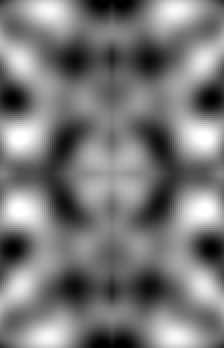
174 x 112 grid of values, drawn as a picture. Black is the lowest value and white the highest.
Histogram: bell-shaped. Lone odd cells: none. Stripes: none. Grain: smooth. Mirror symmetry: left to right and top to bottom.
